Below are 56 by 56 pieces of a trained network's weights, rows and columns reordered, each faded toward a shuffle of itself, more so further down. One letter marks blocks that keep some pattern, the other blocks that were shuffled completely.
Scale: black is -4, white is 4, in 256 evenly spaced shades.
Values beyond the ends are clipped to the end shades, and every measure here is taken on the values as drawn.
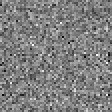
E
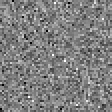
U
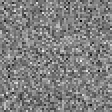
E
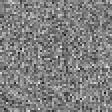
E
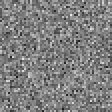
U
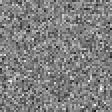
U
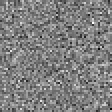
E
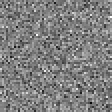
E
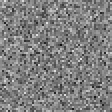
U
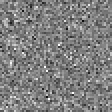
E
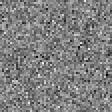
U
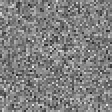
U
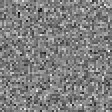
E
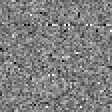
E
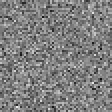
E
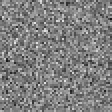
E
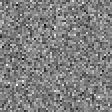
U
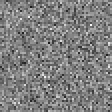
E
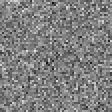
U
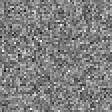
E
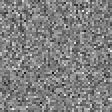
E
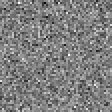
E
